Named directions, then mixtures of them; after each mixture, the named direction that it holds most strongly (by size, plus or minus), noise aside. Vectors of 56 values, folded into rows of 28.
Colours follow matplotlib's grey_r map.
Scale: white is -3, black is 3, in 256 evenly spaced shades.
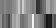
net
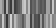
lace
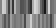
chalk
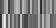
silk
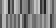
silk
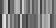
silk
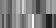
net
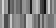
chalk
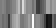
net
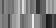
net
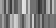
lace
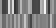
chalk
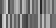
silk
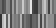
chalk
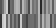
silk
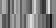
chalk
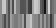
chalk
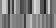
chalk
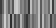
silk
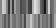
chalk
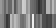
net
